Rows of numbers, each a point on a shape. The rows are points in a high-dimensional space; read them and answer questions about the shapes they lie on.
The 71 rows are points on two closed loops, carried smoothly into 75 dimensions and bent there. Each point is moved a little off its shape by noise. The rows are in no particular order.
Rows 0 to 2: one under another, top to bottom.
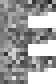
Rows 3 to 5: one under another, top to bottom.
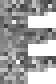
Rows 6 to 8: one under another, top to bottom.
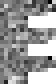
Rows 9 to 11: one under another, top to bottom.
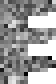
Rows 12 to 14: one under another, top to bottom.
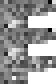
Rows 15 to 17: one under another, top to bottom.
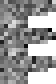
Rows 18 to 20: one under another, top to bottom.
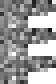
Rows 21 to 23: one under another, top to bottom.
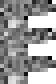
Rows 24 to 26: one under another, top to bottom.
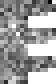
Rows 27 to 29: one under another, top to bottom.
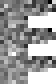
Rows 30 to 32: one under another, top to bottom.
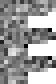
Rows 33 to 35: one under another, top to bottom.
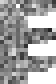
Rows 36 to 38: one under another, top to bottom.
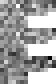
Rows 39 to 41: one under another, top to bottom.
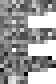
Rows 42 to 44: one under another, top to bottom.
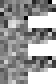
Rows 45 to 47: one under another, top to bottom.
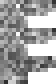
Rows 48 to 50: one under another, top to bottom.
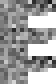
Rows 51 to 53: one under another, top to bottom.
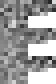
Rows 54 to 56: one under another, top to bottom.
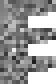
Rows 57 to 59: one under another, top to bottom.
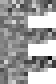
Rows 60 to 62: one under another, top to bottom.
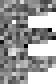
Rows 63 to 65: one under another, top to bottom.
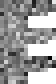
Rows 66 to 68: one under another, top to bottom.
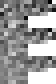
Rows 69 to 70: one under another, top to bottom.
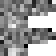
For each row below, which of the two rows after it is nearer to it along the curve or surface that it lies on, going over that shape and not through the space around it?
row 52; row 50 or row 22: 50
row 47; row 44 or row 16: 44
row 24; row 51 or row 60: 51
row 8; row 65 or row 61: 61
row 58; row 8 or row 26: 26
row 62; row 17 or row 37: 37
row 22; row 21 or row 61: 61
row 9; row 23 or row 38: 23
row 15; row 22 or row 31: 31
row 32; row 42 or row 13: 42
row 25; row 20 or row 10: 10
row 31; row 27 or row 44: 27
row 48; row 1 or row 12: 1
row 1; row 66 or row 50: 50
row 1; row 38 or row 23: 23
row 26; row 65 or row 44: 44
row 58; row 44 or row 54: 54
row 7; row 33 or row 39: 33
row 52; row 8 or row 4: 4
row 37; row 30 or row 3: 30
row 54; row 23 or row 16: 23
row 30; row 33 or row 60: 33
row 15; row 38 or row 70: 70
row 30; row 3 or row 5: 5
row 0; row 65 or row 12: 65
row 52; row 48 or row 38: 48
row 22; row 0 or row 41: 0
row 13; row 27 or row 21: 21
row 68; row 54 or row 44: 54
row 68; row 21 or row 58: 58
